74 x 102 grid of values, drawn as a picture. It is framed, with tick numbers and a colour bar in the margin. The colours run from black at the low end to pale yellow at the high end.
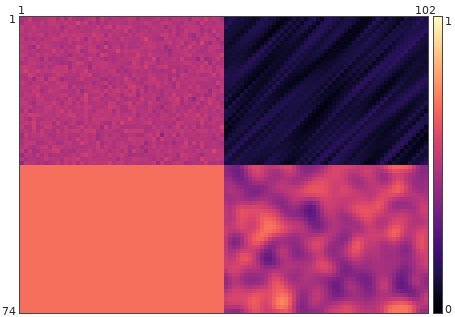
It is made of 2 by 2 panels. Panel 1,1: middling, fine-grained, faint in contrast. Panel 1,2: very low, slanting up to the right, faint in contrast. Panel 2,1: high, flat. Panel 2,2: middling, blotchy.
